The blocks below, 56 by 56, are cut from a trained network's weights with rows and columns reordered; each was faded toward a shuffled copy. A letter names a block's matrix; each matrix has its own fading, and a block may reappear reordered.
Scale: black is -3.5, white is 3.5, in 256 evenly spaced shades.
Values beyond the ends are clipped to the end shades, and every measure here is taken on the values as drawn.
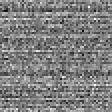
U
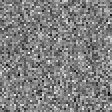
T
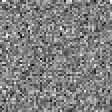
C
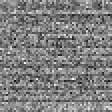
U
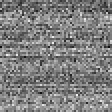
U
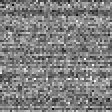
U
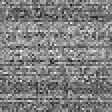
U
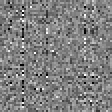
C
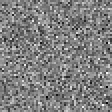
T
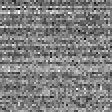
U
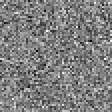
T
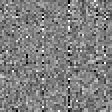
C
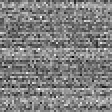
U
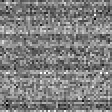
U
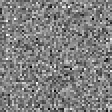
C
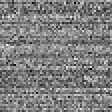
U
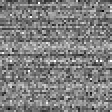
U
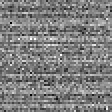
U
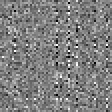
C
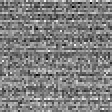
U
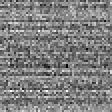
U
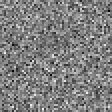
T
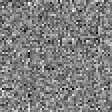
C
